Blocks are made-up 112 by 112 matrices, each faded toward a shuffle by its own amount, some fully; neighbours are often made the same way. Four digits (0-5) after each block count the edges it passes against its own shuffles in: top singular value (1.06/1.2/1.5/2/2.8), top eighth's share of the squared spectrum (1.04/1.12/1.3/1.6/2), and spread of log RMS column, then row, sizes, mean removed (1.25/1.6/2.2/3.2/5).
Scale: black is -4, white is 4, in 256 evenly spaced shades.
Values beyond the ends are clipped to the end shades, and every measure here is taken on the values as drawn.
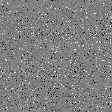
2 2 1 2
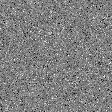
1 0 0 0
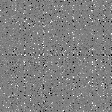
4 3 2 2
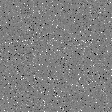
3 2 0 0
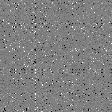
4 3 1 1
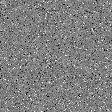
0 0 0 0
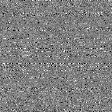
2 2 0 4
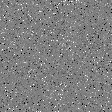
0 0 0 0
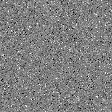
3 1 0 0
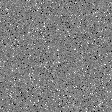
0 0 0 0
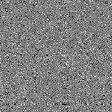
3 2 1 1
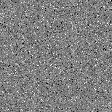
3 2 0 0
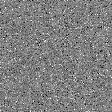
3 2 0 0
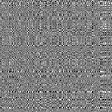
5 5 4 4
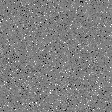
0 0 0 0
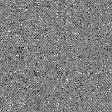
3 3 2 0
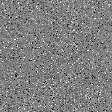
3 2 1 0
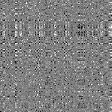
5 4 3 3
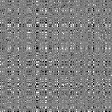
5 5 4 4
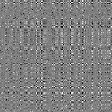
5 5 4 4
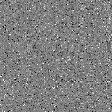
4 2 1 1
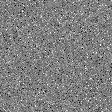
1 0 0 0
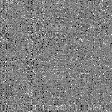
4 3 2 1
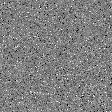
0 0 0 0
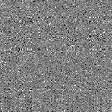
4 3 2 2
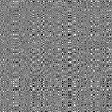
5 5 4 4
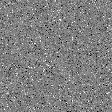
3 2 0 0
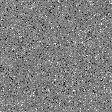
2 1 0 0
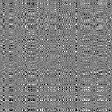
5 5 4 4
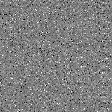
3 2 1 1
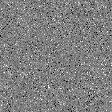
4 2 1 1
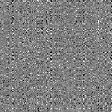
5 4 3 3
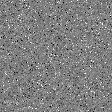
1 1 0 0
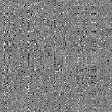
4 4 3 2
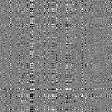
5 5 4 3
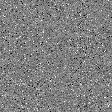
2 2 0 0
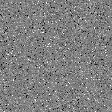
3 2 1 0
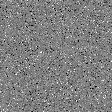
0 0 0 0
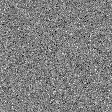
0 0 0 0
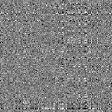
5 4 3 3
